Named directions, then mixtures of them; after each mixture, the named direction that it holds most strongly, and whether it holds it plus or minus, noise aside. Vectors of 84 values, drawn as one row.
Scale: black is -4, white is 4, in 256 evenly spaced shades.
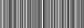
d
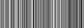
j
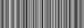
d, minus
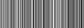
j, plus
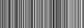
j, minus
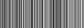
j, minus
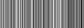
j, plus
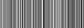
d, plus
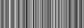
j, plus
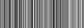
j, minus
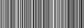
j, plus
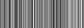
j, minus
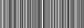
d, plus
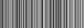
d, minus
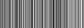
j, minus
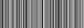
d, minus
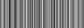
d, plus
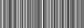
d, plus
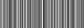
d, plus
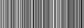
j, plus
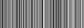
d, minus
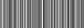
d, plus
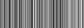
j, minus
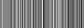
d, plus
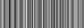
d, plus
